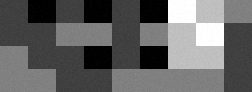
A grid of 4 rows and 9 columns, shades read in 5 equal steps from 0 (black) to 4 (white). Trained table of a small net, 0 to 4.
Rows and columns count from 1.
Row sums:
12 17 12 15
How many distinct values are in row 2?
4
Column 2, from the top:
0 1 1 2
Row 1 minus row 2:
0 -1 -1 -2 0 -2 1 -1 1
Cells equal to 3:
4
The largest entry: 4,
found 2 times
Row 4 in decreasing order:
2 2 2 2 2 2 1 1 1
